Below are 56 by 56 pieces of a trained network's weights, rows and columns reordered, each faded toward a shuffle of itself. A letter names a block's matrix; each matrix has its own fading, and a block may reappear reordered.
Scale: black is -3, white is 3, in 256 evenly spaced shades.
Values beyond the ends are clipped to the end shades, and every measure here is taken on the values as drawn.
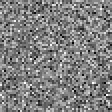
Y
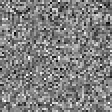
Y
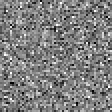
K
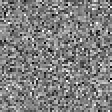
Y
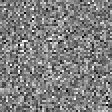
Y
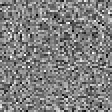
Y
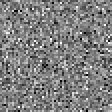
K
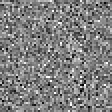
K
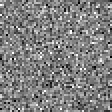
K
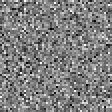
K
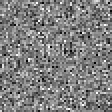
K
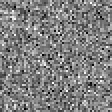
K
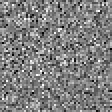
K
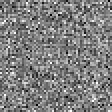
Y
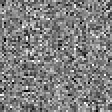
Y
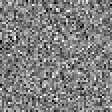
Y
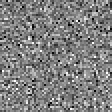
K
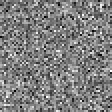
Y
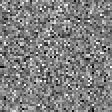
K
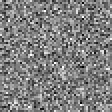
Y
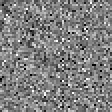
K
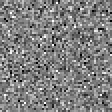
K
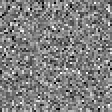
K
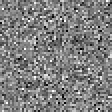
K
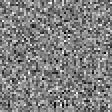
Y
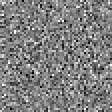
K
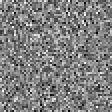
Y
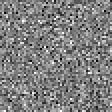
K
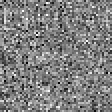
Y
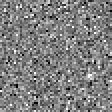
K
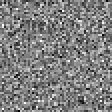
Y
